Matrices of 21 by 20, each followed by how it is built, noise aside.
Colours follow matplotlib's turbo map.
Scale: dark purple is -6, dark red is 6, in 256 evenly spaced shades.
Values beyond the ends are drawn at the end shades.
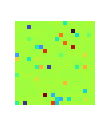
sparse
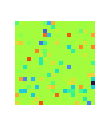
sparse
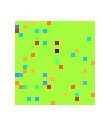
sparse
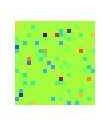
sparse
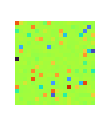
sparse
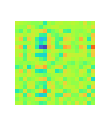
low rank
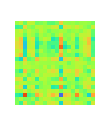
low rank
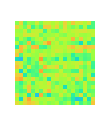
low rank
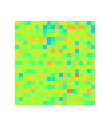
low rank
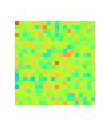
low rank
